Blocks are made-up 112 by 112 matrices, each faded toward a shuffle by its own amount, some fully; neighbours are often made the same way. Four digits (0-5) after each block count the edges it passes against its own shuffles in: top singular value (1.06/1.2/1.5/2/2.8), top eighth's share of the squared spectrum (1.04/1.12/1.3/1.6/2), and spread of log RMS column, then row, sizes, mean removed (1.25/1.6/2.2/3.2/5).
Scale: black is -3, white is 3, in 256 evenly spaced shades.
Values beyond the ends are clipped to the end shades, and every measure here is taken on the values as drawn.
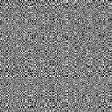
5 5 4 4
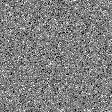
1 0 0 0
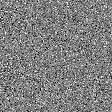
1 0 0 0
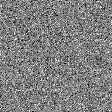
3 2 0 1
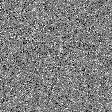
0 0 0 0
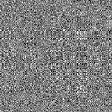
5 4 3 3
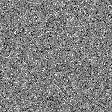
2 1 0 0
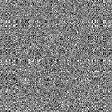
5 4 3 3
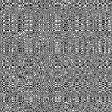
5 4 3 4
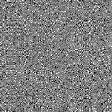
4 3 2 2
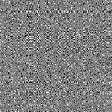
5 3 3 3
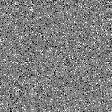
4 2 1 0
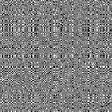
5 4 4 4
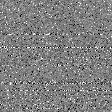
2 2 0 3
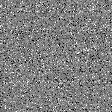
0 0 0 1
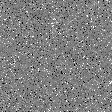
0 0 0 0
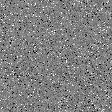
0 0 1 0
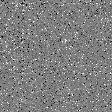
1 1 1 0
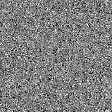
3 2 1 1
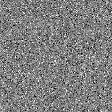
3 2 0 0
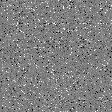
3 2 0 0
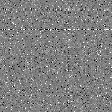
4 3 1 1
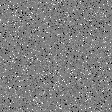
0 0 0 0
